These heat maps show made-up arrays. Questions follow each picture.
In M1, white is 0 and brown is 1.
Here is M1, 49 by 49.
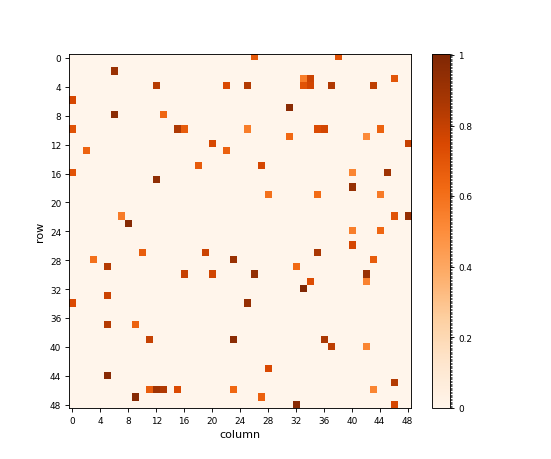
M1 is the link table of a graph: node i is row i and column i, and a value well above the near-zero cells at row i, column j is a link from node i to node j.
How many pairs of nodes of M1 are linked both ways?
1
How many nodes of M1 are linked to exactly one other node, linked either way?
2
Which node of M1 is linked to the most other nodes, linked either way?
node 46
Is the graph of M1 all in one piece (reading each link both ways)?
no
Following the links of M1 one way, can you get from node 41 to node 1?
no
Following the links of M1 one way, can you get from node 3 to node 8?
yes
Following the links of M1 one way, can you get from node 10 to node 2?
yes
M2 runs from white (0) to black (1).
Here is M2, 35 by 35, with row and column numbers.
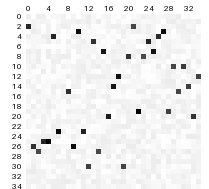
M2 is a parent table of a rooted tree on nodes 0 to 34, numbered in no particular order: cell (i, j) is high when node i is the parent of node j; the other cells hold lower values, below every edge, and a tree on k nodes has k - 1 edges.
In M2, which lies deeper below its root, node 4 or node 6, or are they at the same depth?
node 6
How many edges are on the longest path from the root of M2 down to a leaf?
5
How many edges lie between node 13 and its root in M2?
4
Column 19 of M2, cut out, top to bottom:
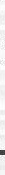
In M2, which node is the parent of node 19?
30
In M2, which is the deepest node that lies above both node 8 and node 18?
15
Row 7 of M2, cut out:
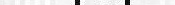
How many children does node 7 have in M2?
2
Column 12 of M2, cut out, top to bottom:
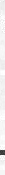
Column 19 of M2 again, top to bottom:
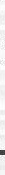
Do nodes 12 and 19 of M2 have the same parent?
yes
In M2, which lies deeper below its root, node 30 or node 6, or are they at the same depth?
node 6
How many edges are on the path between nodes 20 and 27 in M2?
6
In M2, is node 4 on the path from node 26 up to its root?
yes
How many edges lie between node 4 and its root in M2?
2
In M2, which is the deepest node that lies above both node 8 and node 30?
15
